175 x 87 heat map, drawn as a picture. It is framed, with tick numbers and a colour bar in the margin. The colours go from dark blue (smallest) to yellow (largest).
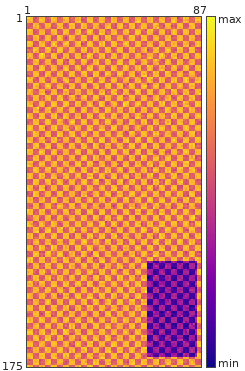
Overall the values sit about 70% of the way up the scale. In the bottom right lies a patch that is lower than the rest. The bottom right is the ninth with the lowest average.
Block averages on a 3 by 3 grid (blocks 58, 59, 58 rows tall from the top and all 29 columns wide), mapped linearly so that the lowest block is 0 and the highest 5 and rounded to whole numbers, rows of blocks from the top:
5 5 5 / 5 5 5 / 5 5 0
